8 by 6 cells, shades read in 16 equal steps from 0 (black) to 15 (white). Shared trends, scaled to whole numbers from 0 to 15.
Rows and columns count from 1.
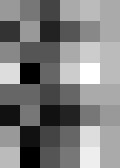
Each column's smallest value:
1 0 1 2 7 9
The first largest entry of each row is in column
5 6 5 5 5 6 5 5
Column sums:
60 35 31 58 90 81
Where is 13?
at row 4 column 1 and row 7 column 5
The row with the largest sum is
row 4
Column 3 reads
4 2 5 6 4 1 4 5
